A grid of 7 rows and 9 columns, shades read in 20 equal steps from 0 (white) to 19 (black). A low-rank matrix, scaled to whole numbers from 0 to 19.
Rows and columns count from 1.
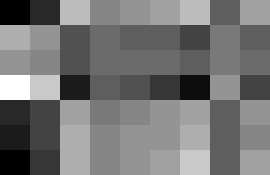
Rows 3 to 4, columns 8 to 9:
10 11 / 8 14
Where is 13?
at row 2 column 3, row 3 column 3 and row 4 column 5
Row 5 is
16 14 7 10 9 8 7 12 8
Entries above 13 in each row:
2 1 0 4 2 2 2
